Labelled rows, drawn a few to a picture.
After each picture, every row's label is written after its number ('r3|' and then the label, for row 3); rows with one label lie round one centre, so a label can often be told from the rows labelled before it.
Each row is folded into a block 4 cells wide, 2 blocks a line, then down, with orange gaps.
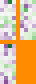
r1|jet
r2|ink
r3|jet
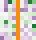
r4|jet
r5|jet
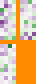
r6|ink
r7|jet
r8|jet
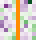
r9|ink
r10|jet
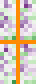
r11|ink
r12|ink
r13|ink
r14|ink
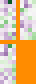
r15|jet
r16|ink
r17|jet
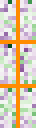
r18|jet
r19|jet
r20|jet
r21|ink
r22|jet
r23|jet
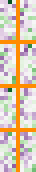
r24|jet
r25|ink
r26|ink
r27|jet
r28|jet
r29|ink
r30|jet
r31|ink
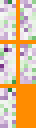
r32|jet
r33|ink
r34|ink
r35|jet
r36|jet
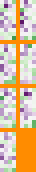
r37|ink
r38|ink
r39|ink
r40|jet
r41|ink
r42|ink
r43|ink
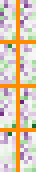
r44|ink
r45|ink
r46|jet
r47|ink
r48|ink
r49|ink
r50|jet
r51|ink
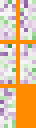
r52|jet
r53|ink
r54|jet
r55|jet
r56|ink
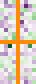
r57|ink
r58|ink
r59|jet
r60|jet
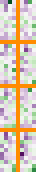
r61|jet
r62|jet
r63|jet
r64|ink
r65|ink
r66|jet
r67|ink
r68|ink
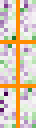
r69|ink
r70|ink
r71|jet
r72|ink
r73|ink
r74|jet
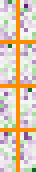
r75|jet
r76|ink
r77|jet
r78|jet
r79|ink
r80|jet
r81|jet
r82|ink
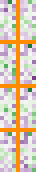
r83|jet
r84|jet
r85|jet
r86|jet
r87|jet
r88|jet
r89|jet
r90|jet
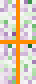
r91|jet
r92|jet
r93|jet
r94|jet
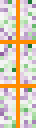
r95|jet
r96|jet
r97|jet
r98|jet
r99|ink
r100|jet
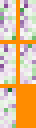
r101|ink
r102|ink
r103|ink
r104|jet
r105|jet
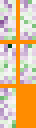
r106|ink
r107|jet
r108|jet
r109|jet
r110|ink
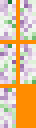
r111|jet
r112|ink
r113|jet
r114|ink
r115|jet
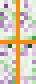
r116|ink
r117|ink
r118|jet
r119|jet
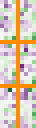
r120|ink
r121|ink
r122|jet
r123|ink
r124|jet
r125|jet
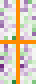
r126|ink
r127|jet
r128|ink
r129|ink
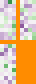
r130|jet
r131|ink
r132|jet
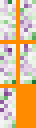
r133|jet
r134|ink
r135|ink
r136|ink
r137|ink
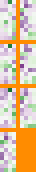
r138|jet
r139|ink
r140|jet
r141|ink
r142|jet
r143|ink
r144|ink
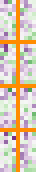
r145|jet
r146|ink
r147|ink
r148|ink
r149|jet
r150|jet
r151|jet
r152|ink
